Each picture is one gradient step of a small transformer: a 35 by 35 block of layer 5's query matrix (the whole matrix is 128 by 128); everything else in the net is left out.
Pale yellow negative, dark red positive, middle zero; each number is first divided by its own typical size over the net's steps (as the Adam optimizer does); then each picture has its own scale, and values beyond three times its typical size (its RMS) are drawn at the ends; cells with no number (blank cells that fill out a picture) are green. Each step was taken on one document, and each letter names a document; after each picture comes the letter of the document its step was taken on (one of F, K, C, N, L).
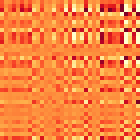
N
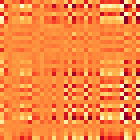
N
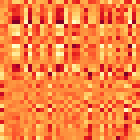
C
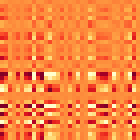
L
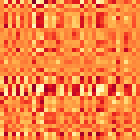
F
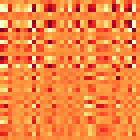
L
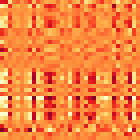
L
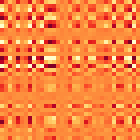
L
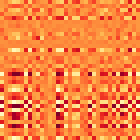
C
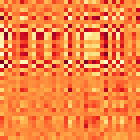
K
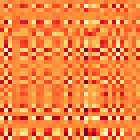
K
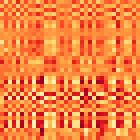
F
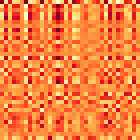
C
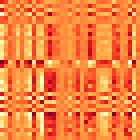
L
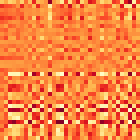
C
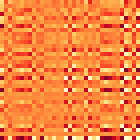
N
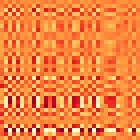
F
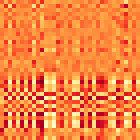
F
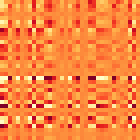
L
